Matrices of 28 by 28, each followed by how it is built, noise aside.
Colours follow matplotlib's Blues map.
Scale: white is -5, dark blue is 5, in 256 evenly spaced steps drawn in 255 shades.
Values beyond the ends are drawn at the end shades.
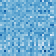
low rank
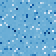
sparse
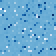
sparse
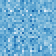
low rank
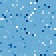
sparse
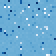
sparse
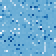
sparse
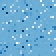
sparse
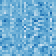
low rank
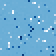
sparse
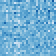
low rank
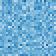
low rank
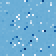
sparse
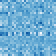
low rank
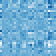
low rank
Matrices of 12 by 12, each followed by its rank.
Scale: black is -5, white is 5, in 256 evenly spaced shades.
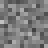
full rank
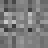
two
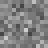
full rank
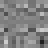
two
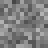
full rank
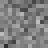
full rank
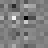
two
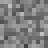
full rank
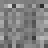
two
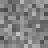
full rank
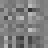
two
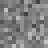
full rank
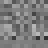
two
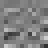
two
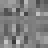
two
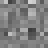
two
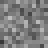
full rank
